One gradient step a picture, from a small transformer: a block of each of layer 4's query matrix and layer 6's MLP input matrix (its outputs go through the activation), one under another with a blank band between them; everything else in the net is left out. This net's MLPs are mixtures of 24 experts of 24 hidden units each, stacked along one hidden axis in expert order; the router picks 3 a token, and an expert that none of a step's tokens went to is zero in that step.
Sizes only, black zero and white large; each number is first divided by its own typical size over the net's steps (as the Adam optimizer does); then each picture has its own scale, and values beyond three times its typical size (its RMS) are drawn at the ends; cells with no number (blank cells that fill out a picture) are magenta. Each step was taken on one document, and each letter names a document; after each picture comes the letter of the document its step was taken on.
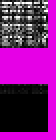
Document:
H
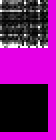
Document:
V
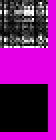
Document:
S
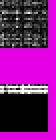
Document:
H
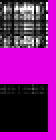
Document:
S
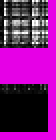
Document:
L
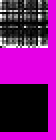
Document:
V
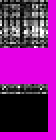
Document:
L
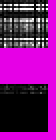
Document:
S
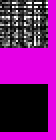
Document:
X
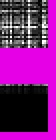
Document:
X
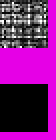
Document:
X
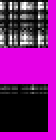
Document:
S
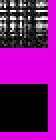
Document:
X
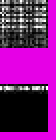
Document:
H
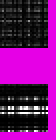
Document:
X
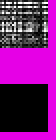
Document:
H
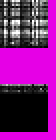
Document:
L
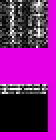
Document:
L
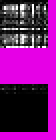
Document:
V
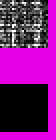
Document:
X
